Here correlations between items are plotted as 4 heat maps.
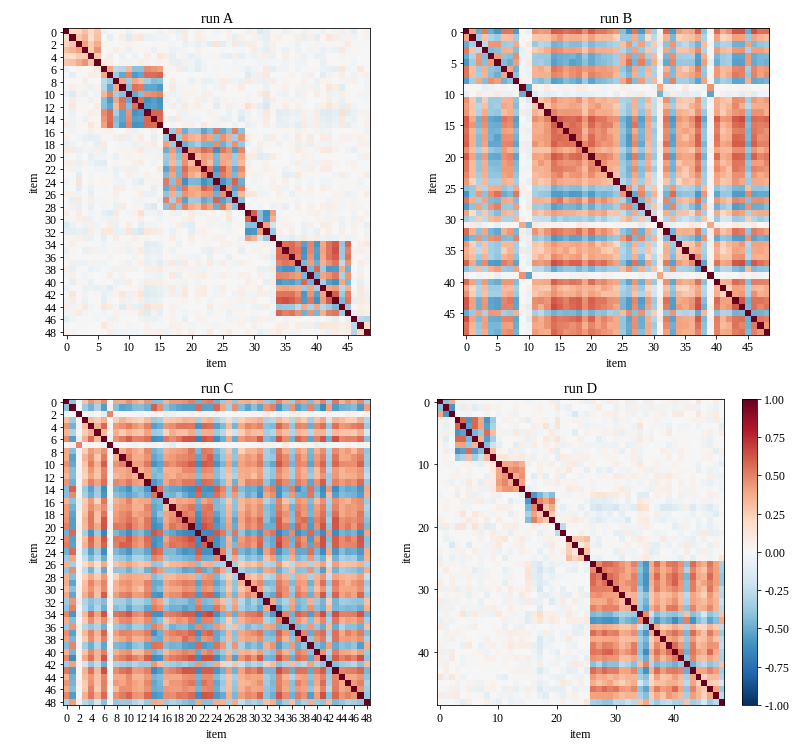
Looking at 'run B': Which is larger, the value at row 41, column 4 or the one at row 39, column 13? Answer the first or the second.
the second
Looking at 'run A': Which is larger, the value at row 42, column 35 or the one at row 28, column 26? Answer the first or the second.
the first
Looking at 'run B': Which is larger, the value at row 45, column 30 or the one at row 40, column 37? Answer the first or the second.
the second
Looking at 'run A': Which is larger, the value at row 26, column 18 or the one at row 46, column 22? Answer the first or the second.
the second
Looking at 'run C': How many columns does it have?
49
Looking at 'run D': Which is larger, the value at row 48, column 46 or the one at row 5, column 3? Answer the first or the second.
the first
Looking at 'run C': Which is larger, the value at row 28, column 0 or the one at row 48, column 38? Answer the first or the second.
the first
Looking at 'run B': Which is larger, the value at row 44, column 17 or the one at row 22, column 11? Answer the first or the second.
the first
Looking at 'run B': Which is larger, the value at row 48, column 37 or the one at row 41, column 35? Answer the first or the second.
the first
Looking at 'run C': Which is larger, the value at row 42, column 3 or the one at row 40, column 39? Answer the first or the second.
the first
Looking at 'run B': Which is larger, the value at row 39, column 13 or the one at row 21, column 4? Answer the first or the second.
the first
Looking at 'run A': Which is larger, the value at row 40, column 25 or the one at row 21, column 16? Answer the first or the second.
the first
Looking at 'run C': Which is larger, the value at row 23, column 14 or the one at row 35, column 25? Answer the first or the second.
the second
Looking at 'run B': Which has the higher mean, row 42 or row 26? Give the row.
42
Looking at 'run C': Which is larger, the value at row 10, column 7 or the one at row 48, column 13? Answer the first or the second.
the first
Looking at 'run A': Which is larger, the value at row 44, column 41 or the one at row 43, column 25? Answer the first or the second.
the second
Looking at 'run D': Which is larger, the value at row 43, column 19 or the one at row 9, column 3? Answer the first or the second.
the first
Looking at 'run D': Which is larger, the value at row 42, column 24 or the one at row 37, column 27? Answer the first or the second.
the second
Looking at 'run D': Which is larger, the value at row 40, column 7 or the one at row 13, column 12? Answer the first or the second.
the second
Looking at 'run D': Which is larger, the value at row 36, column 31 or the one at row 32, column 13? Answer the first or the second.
the first
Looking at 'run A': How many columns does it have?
49
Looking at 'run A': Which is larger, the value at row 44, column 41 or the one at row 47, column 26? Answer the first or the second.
the second
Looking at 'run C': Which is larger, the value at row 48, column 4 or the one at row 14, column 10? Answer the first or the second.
the first
